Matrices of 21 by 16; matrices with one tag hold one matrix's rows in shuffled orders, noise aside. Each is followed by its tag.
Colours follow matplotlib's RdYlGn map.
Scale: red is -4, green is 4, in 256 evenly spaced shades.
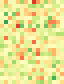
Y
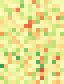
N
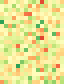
N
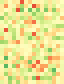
Y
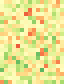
N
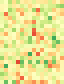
Y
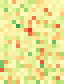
N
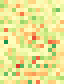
Y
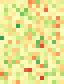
N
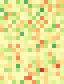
N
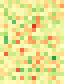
Y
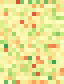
Y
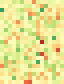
N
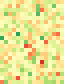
N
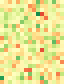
N
